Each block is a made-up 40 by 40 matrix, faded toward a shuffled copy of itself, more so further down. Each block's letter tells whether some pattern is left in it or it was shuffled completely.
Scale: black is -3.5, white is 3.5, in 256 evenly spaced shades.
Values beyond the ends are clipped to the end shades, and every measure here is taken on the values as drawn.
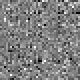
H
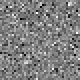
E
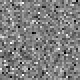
E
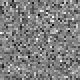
E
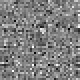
H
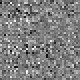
H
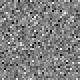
E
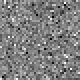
E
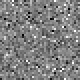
E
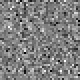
H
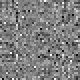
H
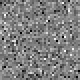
E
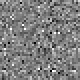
H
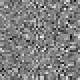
H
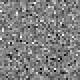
E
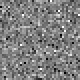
E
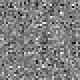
H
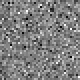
E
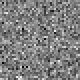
E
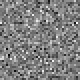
E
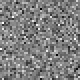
E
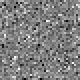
E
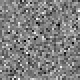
E
